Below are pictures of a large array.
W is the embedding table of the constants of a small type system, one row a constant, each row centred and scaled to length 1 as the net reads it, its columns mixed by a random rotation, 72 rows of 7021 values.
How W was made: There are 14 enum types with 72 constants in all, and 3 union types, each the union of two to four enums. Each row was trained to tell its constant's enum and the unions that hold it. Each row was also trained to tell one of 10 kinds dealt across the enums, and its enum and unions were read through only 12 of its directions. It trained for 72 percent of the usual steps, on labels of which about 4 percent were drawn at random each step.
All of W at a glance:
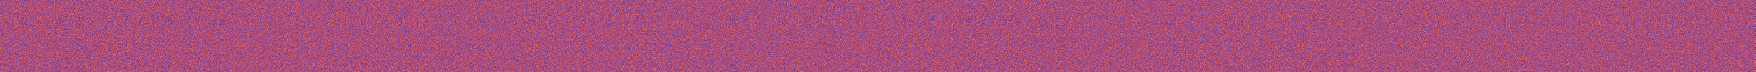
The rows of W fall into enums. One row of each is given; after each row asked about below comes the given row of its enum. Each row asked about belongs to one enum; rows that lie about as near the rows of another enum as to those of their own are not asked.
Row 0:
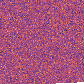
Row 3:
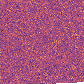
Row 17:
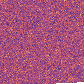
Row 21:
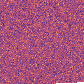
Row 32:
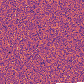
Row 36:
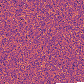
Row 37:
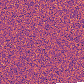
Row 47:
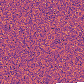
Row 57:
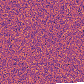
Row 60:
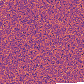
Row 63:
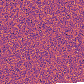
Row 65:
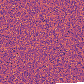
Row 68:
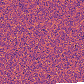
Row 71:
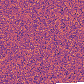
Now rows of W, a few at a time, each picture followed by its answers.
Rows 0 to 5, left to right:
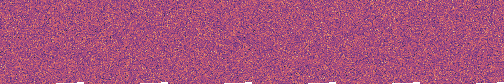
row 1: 36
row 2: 37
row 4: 21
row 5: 3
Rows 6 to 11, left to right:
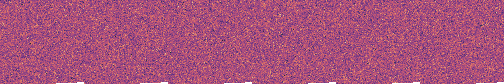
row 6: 63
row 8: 57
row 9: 36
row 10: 60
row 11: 0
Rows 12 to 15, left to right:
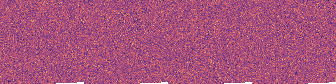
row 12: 3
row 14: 36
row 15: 60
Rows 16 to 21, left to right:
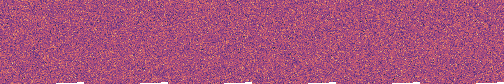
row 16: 32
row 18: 3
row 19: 17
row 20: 17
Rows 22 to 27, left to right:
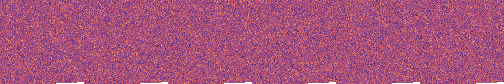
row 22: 21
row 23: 60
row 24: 17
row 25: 68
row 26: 57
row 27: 0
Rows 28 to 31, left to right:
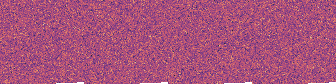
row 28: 57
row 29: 32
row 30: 37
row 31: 63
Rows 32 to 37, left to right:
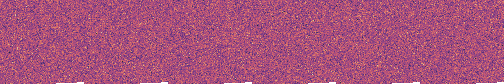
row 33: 0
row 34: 3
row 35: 47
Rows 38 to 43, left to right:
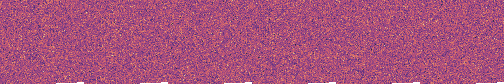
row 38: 32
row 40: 0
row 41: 57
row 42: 3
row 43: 63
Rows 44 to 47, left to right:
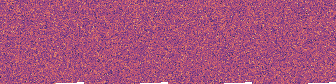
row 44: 0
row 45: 65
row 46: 65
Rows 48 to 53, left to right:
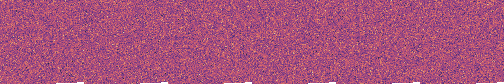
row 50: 0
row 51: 57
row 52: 36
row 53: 32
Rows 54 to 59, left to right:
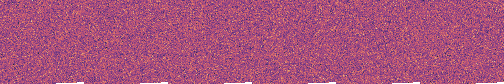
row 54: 3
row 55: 17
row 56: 63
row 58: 57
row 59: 63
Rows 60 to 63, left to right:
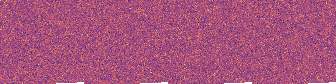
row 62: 17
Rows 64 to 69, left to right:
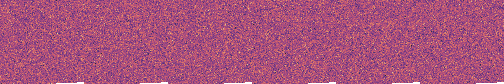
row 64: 60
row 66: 17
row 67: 32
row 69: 36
